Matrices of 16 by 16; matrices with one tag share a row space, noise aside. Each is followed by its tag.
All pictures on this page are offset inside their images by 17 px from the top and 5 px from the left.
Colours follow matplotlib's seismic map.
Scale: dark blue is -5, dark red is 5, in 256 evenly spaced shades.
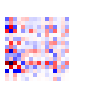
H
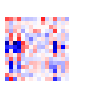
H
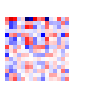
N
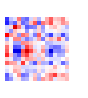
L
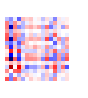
H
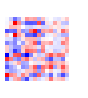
L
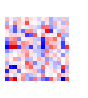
N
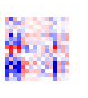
H
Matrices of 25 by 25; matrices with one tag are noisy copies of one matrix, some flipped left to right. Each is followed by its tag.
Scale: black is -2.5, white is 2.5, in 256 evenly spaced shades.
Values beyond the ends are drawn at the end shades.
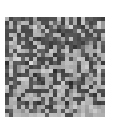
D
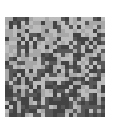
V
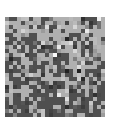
V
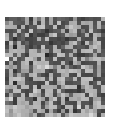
D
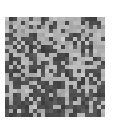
V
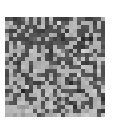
D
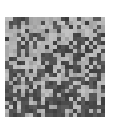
V
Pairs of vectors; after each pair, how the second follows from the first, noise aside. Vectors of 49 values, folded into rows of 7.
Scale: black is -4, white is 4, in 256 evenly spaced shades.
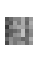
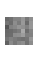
shrunk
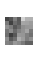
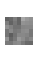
shrunk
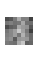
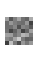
shuffled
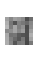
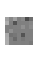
partly zeroed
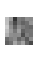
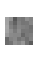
shrunk
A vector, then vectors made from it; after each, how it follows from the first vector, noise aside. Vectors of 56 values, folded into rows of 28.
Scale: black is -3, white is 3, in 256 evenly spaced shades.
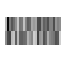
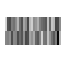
reversed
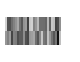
reversed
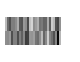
reversed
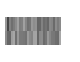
shrunk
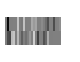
partly zeroed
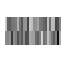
reversed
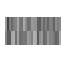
shrunk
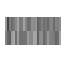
shrunk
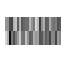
wrapped around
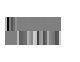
partly zeroed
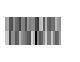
wrapped around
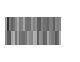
shrunk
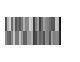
wrapped around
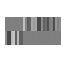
partly zeroed
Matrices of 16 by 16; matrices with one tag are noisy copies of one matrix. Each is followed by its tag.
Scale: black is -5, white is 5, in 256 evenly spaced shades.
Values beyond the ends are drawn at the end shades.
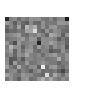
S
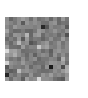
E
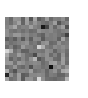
E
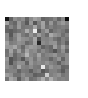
S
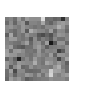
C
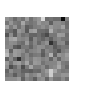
C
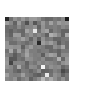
S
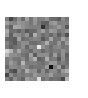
E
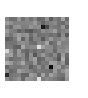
E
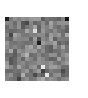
S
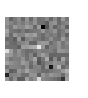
E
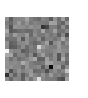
E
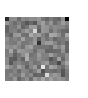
S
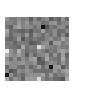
E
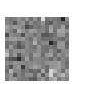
C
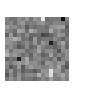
C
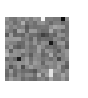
C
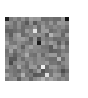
S
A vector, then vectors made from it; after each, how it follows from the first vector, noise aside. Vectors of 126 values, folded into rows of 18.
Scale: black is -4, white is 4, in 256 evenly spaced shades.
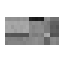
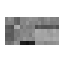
reversed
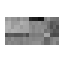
copied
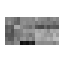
reversed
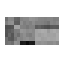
reversed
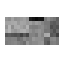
copied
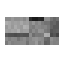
copied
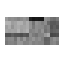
copied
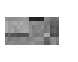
copied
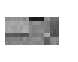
copied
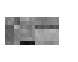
reversed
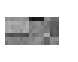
copied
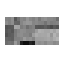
reversed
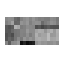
reversed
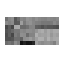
reversed
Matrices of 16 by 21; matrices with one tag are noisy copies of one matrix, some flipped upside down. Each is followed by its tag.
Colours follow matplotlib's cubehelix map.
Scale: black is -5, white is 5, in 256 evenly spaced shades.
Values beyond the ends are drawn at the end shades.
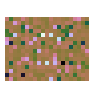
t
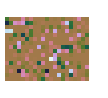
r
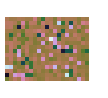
r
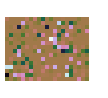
r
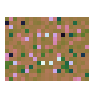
t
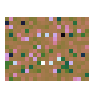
t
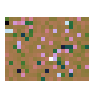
r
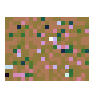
r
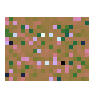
t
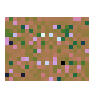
t
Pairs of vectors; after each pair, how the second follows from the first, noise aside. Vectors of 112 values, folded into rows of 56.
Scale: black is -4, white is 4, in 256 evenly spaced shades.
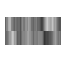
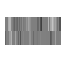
partly zeroed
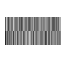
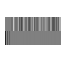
partly zeroed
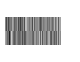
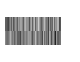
shuffled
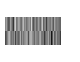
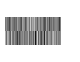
shuffled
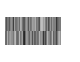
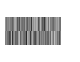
shuffled
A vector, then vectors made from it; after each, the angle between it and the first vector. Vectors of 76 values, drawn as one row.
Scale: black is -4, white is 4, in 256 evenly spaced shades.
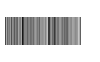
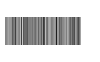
partly opposed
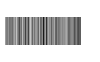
partly opposed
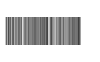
nearly opposite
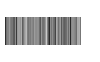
partly aligned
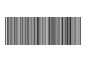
partly aligned
